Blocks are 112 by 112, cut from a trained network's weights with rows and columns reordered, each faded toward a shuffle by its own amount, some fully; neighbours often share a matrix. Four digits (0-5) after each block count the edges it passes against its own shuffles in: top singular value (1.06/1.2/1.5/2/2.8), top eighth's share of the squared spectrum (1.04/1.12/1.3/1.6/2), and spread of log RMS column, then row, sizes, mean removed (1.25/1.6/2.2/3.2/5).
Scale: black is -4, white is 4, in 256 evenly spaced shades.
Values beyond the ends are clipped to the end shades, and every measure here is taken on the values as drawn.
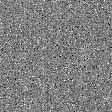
1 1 0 1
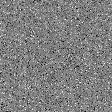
0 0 0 0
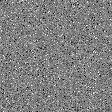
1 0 0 0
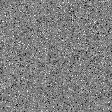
0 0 0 0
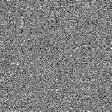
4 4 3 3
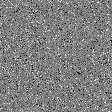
0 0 0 0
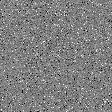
0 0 0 0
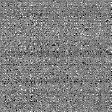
3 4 3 2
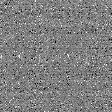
3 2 2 1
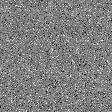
0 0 0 0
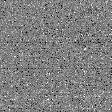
2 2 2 1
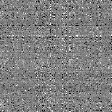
3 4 3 2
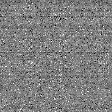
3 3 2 1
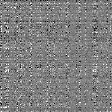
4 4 4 2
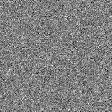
3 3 1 1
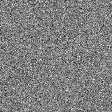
2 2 0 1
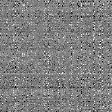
3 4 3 2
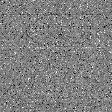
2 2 1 0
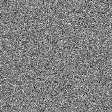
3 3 0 1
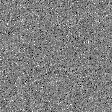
1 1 0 0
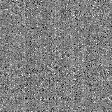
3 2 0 2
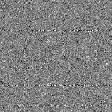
3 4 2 2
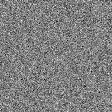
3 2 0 0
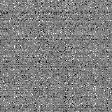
3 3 3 1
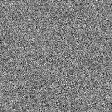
3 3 0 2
